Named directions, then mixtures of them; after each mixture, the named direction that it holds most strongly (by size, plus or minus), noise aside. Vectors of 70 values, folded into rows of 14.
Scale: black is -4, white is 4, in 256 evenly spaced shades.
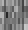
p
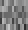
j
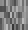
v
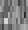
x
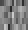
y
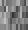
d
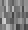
j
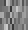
v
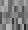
j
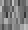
x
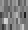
x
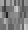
p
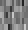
y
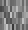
v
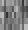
p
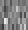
x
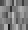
y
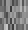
v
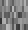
j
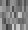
v
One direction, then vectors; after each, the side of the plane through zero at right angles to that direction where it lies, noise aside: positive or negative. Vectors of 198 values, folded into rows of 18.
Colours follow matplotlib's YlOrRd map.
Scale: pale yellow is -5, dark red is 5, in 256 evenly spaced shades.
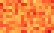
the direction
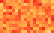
negative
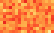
negative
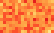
negative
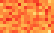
negative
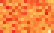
negative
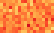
negative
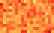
positive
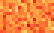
negative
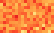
negative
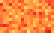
positive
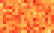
negative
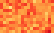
positive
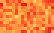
positive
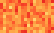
positive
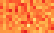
positive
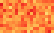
positive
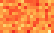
negative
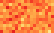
negative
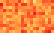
positive
